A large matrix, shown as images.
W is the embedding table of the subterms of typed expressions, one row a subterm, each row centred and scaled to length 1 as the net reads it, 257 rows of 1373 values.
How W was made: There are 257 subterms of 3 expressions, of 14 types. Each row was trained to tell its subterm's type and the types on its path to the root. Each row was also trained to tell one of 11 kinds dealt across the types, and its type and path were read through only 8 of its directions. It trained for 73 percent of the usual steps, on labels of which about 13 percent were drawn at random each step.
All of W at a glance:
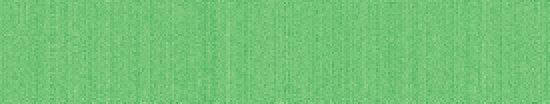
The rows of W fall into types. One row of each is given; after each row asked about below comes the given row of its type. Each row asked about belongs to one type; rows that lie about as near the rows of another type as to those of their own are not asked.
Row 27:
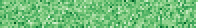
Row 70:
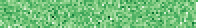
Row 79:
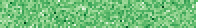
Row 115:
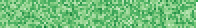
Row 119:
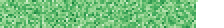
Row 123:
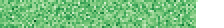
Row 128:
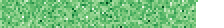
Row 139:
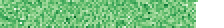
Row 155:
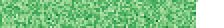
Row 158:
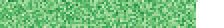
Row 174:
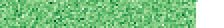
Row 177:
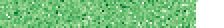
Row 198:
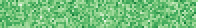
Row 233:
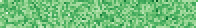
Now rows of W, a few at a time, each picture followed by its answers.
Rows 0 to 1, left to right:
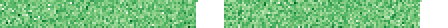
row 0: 174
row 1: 27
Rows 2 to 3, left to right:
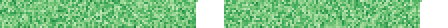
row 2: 177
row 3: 139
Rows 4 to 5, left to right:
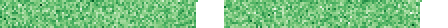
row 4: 174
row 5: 233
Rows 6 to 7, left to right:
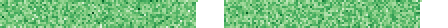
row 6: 233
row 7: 155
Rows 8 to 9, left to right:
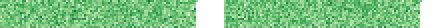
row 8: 128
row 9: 139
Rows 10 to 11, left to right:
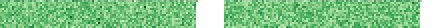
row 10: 233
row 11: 70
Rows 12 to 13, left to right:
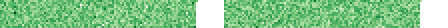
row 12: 174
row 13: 155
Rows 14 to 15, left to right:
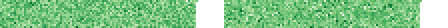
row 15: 70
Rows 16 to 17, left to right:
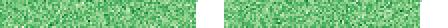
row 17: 177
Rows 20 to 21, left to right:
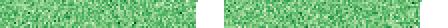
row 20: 70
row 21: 115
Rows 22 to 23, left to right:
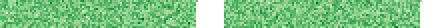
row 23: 174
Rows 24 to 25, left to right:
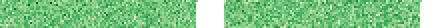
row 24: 155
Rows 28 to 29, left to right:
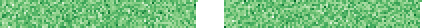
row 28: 115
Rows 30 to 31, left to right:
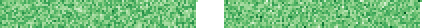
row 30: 27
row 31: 70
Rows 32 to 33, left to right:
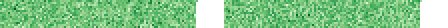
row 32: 198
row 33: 79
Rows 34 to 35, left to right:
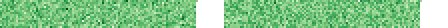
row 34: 123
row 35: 155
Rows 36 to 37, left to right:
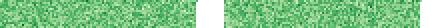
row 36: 233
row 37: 177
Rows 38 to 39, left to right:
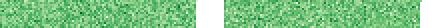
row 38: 119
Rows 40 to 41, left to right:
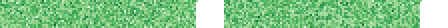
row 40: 115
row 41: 139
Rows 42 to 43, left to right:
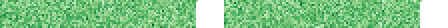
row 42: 27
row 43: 155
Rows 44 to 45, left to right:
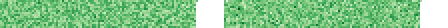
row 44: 233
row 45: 155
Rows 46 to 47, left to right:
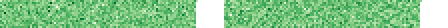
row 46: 174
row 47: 198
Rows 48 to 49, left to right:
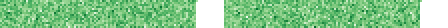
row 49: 79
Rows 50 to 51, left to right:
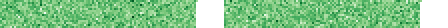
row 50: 27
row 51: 155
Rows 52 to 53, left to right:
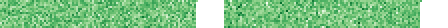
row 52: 177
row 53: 174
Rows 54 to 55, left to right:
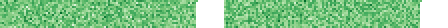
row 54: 115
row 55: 158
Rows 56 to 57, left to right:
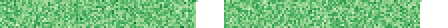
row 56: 70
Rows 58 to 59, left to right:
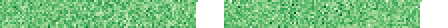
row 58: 27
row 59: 174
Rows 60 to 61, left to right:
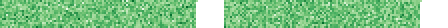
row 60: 27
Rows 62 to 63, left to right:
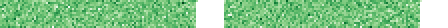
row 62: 174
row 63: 158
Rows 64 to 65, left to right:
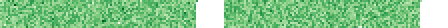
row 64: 119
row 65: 70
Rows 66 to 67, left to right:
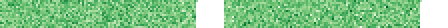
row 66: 79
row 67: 79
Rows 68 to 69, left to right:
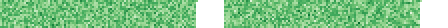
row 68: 158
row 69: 119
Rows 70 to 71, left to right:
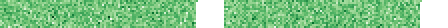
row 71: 119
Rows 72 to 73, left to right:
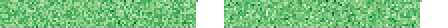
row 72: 233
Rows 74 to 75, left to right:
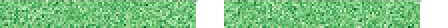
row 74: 27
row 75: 119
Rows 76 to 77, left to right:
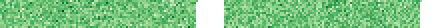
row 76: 139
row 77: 27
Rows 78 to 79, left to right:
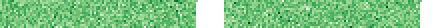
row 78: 123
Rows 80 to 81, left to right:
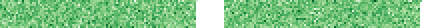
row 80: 128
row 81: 128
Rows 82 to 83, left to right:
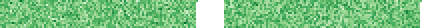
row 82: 233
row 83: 123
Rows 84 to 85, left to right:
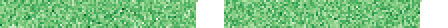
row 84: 115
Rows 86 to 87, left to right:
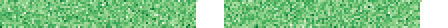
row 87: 128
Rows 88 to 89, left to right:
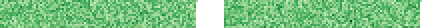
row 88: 158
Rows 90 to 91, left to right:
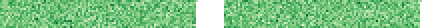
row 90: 79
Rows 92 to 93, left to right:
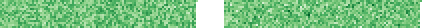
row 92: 177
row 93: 119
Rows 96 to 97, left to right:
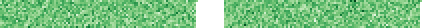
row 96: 139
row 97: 79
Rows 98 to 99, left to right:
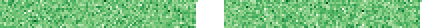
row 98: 123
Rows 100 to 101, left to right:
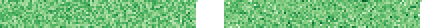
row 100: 158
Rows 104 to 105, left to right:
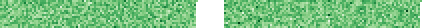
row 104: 115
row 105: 233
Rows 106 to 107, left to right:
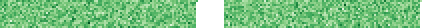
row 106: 233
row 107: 70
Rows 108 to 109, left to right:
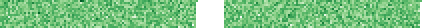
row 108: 233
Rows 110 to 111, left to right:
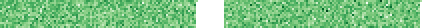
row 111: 177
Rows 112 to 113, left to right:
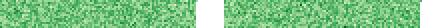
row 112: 177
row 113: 119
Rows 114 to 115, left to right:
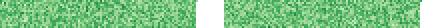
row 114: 177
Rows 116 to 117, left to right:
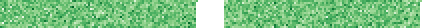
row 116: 233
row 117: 128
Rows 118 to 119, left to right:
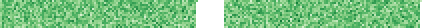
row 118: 139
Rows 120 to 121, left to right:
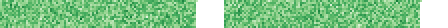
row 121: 27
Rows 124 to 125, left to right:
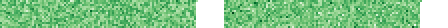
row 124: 177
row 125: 198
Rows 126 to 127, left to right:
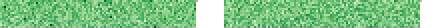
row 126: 128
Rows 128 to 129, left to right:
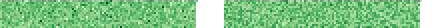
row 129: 70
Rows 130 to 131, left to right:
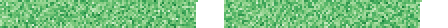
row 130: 119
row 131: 158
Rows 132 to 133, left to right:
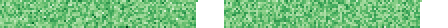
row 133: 177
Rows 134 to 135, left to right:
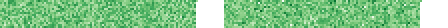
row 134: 177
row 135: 128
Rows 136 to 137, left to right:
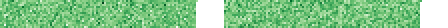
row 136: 123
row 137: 119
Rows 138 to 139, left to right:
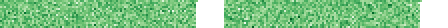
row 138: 27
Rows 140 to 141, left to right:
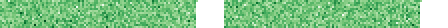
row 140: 79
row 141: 174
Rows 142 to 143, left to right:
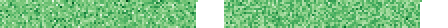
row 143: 119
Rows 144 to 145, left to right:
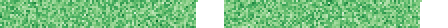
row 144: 70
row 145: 139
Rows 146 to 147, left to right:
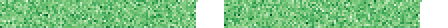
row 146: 155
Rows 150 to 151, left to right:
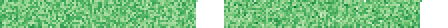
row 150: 27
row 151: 119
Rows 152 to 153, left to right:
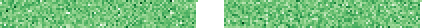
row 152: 123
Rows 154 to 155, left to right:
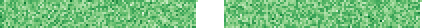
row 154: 27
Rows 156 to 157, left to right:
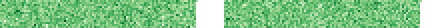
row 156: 177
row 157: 174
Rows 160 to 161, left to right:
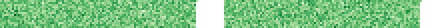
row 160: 174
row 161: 158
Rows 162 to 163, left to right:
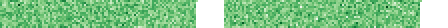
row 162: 177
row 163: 128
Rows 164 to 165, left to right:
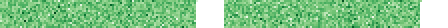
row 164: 79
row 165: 128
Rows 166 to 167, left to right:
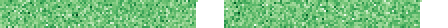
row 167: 174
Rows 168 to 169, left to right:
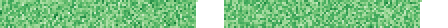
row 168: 123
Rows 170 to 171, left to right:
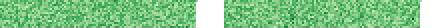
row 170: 27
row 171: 174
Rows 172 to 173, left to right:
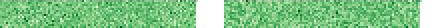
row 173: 70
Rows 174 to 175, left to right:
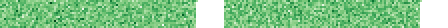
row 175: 158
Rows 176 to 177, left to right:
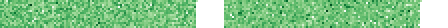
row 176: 174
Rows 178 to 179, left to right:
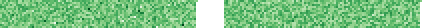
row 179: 70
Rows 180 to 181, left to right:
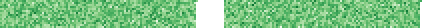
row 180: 119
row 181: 115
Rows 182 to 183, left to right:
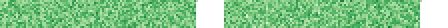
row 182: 177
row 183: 119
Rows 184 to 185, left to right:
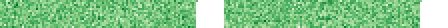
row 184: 123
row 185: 139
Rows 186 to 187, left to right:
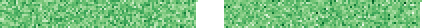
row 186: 177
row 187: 128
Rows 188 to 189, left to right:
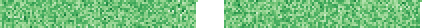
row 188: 139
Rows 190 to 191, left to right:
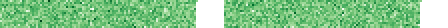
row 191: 123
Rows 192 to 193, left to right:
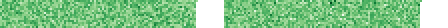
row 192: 158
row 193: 233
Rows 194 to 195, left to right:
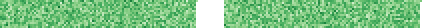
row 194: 27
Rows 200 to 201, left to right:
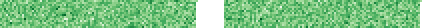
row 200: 128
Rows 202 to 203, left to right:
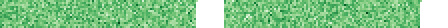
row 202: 70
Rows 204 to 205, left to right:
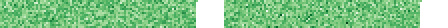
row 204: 158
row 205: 123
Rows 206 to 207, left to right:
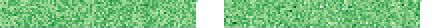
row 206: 177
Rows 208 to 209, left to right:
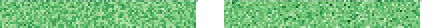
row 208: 115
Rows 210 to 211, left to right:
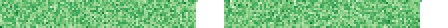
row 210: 139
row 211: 158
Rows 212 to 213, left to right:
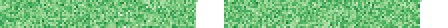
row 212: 139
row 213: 70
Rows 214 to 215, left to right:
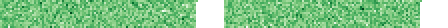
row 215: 233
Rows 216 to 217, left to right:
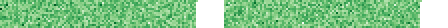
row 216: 27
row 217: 70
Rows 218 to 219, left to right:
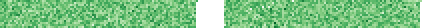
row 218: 233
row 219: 158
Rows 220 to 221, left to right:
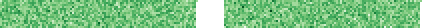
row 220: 70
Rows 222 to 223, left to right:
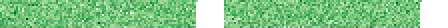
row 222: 174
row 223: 155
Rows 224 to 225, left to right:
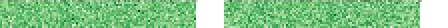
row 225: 115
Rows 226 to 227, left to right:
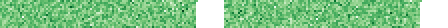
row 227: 233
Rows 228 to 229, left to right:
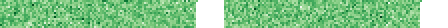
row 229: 128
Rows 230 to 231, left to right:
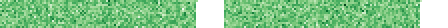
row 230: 119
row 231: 177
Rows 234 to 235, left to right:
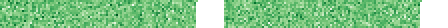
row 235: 198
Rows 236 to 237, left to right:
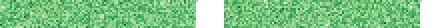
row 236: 139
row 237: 174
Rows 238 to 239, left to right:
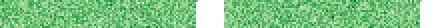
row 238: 70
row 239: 79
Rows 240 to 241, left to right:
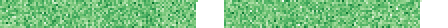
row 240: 155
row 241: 79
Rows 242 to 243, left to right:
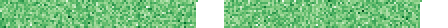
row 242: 174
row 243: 119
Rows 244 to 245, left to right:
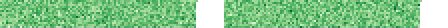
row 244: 119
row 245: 174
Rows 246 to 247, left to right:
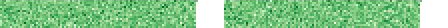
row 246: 70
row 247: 198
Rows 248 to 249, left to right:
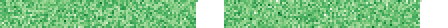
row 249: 70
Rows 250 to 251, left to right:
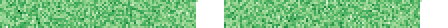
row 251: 115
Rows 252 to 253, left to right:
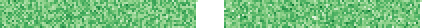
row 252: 119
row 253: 177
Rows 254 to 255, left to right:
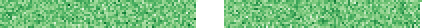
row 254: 158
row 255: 119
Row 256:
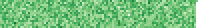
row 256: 139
